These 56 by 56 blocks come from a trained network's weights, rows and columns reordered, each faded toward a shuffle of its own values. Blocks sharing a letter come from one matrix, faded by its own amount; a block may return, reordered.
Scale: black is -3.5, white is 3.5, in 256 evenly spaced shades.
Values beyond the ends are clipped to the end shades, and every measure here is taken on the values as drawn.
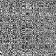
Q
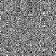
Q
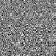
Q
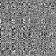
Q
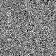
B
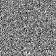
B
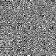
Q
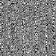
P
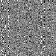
P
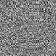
Q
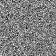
B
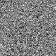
B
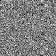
B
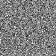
B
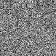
B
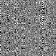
P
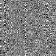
P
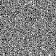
B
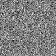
B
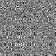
Q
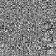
Q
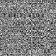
Q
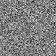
B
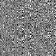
P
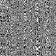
P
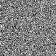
B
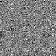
Q
